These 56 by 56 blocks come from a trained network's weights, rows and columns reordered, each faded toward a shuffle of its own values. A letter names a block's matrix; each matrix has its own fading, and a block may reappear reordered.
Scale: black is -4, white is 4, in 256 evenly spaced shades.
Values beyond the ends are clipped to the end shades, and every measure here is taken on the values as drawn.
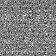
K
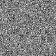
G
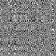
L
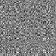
L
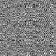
L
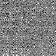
K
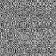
L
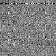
L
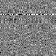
L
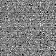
K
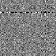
L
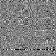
L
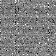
K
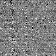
K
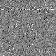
G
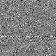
G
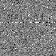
G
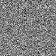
G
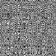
L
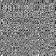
L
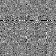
L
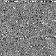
G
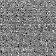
K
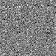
G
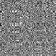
L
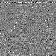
G
